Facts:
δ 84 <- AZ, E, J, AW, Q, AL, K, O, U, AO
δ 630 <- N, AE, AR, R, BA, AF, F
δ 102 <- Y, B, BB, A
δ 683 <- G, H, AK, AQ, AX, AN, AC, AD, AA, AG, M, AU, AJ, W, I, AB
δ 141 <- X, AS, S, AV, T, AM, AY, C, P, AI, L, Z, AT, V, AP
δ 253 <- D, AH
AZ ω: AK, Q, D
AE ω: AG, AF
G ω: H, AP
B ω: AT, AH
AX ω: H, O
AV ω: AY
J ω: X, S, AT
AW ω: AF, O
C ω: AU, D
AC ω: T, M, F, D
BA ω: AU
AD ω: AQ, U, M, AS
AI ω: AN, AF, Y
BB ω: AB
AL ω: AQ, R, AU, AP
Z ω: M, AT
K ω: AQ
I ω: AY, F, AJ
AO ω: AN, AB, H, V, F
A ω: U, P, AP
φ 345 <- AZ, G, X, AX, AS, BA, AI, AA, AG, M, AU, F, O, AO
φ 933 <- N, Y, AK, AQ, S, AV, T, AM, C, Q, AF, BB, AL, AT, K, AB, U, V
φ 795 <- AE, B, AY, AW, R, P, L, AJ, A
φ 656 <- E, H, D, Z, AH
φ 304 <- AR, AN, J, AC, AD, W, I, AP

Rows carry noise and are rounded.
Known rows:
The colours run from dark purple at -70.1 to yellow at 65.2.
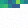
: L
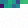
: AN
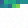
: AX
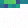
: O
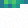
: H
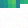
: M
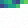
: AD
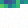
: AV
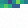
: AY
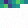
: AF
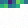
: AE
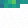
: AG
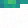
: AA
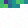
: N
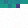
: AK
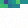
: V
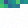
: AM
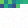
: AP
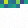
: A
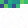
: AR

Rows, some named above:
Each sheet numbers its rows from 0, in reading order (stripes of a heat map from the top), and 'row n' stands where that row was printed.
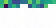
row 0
AL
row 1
AP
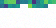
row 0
O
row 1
AT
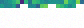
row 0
Y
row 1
G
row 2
AH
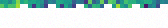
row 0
Z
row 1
Q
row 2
Q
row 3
B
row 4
F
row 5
U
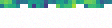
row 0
AU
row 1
Q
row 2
Z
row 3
AU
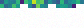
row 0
BB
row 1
E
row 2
AJ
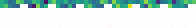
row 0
R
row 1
J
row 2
AQ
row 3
R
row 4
BA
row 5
AZ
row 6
AT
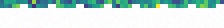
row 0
AX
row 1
AW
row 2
C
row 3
AD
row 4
AO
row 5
AI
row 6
AV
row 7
D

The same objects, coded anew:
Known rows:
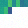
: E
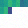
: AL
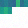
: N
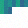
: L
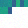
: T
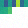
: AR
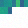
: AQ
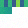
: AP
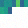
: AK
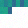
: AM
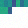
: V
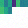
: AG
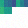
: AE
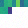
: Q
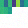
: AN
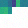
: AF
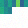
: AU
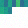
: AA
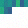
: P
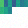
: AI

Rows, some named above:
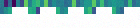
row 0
AH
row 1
Q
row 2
R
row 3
E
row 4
AJ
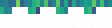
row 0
R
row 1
U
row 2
AI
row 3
E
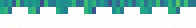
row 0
H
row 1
Y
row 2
A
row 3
AW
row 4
Z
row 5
G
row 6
AO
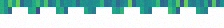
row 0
AZ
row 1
U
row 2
AV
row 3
A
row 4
BA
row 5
A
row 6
O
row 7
M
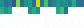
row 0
F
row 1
J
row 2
BB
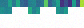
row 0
B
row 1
R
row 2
D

